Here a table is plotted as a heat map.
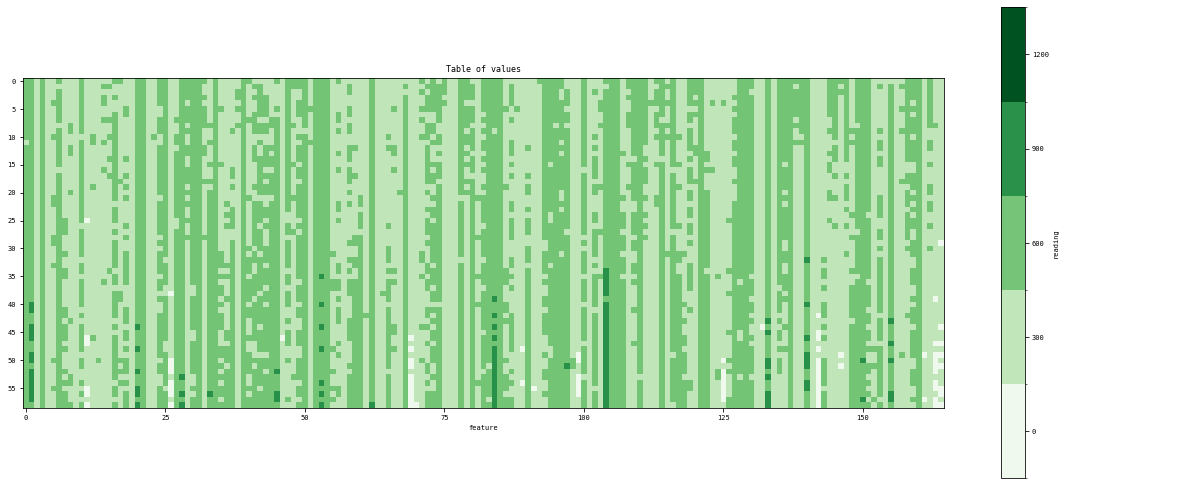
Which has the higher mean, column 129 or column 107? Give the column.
129
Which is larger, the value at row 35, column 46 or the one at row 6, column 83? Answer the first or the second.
the second
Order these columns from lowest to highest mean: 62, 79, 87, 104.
79, 87, 62, 104
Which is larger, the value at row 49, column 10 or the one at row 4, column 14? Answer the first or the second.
the second
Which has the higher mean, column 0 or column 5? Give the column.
0
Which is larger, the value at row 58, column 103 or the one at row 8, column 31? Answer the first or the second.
the second
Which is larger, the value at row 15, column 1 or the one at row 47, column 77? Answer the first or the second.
the first
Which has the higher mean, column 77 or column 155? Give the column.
155
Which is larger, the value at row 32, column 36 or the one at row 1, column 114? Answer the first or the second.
the second
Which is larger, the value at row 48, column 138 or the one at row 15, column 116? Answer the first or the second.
the second
